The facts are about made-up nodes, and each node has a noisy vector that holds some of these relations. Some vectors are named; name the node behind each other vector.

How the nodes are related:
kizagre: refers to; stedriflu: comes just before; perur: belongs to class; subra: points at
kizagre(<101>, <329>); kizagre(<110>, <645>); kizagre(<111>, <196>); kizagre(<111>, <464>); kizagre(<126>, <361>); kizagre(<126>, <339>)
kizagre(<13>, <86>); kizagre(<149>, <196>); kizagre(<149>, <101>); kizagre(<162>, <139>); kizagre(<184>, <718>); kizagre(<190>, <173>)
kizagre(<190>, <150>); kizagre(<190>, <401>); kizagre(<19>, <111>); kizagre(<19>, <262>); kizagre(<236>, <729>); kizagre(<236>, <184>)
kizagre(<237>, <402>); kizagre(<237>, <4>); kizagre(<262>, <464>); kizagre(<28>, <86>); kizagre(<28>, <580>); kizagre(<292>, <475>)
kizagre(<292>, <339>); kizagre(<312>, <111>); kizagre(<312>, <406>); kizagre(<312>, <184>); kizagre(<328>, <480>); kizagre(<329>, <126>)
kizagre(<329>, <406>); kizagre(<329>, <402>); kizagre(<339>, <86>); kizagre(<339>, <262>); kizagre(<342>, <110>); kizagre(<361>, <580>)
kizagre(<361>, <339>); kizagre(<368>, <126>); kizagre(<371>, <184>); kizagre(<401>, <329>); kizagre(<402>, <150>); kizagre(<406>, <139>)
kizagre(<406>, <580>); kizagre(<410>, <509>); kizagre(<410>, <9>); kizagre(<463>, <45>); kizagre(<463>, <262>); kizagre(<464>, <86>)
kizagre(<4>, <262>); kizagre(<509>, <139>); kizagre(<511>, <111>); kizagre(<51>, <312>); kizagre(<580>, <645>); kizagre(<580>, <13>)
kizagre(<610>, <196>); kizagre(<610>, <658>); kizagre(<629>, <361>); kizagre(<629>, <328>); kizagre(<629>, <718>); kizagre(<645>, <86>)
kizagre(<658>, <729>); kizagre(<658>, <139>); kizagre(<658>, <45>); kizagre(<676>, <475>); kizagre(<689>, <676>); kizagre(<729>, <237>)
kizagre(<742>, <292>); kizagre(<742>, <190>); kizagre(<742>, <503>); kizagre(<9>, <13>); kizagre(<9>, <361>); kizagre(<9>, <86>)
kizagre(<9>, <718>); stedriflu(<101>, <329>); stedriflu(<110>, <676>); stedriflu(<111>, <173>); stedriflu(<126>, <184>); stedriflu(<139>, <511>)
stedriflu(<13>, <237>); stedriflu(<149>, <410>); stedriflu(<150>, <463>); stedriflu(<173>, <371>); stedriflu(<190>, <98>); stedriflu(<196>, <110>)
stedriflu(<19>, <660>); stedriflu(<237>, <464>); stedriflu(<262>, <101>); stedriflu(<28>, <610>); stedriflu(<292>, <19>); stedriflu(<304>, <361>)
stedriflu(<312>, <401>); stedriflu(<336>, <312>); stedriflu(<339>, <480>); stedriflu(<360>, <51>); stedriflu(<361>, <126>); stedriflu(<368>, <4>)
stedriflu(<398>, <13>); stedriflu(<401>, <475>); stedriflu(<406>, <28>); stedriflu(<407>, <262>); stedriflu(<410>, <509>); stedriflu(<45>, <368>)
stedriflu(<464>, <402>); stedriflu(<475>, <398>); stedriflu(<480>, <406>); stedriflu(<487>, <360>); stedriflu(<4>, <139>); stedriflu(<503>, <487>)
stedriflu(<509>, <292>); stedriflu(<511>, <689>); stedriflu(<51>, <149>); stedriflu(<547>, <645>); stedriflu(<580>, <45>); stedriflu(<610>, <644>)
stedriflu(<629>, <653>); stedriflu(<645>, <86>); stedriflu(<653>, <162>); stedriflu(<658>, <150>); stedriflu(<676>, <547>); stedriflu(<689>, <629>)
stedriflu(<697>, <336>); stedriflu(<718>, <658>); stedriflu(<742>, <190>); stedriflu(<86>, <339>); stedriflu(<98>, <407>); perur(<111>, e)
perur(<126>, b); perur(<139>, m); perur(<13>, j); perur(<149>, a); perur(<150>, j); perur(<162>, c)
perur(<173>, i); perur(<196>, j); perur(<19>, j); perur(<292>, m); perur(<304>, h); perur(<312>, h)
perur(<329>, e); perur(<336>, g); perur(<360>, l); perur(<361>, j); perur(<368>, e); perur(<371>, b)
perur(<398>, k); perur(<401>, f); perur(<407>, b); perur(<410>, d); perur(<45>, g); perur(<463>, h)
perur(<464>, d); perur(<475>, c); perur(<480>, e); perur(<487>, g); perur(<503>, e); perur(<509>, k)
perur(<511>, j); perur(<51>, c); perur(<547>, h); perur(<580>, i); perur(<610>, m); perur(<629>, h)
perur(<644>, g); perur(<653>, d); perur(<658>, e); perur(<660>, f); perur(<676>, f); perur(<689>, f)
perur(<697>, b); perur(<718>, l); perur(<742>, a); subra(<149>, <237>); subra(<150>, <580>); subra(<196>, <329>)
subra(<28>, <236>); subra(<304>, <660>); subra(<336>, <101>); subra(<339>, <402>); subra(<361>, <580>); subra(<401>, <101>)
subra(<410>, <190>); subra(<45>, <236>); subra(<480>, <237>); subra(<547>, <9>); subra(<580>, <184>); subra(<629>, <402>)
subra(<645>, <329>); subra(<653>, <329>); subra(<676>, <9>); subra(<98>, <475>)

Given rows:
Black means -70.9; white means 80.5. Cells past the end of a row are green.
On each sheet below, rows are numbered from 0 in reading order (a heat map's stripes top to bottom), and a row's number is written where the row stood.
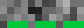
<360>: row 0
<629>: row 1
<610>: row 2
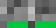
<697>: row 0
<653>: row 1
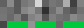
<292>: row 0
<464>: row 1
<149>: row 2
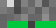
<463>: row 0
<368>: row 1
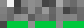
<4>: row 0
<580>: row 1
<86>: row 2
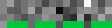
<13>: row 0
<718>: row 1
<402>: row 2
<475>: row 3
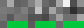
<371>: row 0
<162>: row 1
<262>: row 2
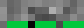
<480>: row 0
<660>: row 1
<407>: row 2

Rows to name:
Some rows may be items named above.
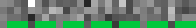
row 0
<110>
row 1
<475>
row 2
<150>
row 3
<236>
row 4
<237>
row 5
<110>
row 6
<653>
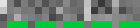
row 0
<98>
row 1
<126>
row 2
<9>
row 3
<196>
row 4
<86>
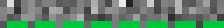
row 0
<19>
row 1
<644>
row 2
<150>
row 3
<406>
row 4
<111>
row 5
<463>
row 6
<509>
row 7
<410>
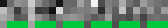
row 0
<28>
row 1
<645>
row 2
<45>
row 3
<19>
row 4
<162>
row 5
<139>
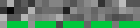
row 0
<339>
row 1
<676>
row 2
<304>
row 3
<742>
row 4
<658>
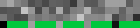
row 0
<660>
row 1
<361>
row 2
<336>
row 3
<547>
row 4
<190>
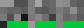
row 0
<329>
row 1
<13>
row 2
<110>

